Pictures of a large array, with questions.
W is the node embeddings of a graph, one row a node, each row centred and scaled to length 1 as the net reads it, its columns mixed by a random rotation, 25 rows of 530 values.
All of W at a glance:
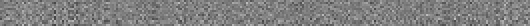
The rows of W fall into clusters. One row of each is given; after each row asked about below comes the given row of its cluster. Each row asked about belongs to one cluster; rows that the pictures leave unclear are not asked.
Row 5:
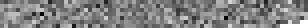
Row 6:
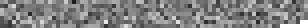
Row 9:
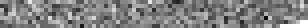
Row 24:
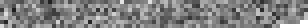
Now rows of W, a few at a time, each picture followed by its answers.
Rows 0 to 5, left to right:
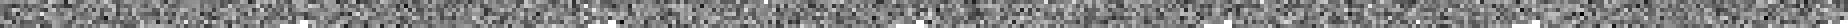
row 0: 9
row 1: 5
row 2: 24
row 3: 24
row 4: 9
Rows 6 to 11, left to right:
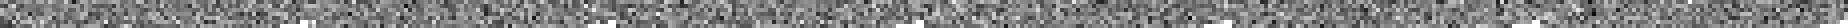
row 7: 5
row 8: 9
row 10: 5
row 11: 24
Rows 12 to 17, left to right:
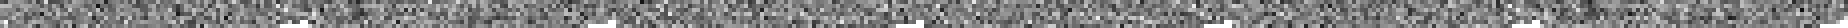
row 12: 5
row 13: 24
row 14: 6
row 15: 6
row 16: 5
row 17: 24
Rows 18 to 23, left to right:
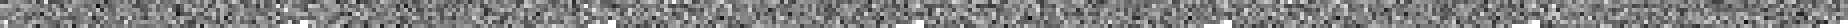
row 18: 5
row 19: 5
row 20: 9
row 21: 9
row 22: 9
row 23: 6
